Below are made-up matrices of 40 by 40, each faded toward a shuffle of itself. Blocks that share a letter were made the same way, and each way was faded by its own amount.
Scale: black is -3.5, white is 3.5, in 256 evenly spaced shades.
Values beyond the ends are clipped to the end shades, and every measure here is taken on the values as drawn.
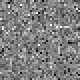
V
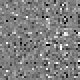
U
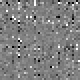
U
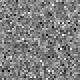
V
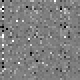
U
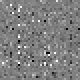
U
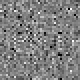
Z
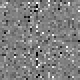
U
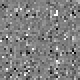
U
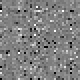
U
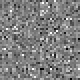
Z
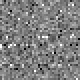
Z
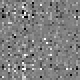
U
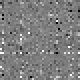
U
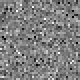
V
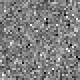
V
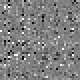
U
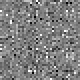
Z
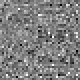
Z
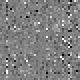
U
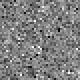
V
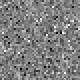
V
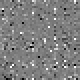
U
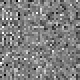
Z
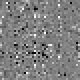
U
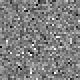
V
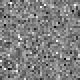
V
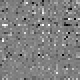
U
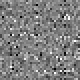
Z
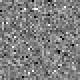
V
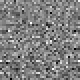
Z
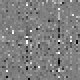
U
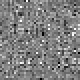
Z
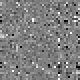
U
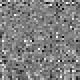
Z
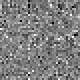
Z
